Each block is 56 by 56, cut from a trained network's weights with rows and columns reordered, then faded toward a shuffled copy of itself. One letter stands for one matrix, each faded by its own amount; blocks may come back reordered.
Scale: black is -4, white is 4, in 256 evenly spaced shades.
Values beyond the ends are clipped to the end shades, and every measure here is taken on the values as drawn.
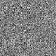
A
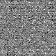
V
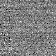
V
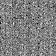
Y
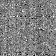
Y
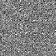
A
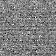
V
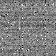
V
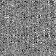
Y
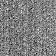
Y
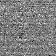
V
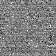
V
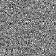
A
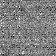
V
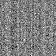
Y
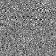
A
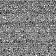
V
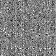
Y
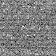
V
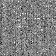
Y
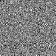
A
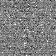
V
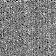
Y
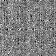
Y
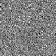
A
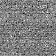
V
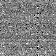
V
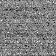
V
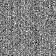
Y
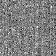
Y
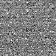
V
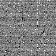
V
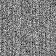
Y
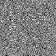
A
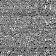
V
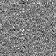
A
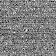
V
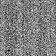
Y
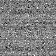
V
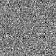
A
